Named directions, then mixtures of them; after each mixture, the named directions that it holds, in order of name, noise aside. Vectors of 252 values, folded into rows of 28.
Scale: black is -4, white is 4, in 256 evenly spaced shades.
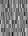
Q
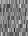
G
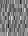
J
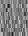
G, Q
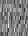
G, J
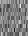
G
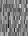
G, J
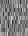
J, Q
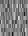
Q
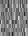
Q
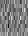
J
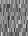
G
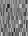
G, Q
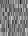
J, Q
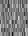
Q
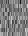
J, Q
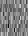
G, J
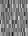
Q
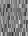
G, Q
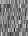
G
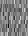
G, J
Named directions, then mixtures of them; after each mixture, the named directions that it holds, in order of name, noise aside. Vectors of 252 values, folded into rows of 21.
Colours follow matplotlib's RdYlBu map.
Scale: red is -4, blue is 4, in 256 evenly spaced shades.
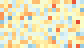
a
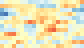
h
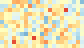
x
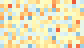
a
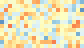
a, x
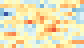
h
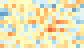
a, h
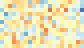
a, h, x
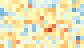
a, h, x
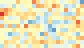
a, h, x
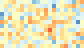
a, h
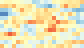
h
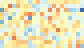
a, h, x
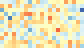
a, h, x
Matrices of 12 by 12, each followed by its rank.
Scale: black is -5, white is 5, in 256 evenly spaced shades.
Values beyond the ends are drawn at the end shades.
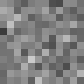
full rank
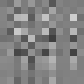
two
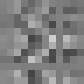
two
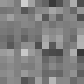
two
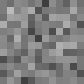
full rank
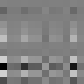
one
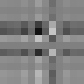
one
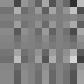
one
